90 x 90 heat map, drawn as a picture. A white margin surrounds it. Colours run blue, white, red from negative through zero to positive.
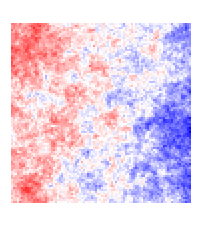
Slope: up to the left. Average level on the scale: 50%. Histogram: bell-shaped. Stripes: none. Odd rows or columns: none. Grain: blotchy.
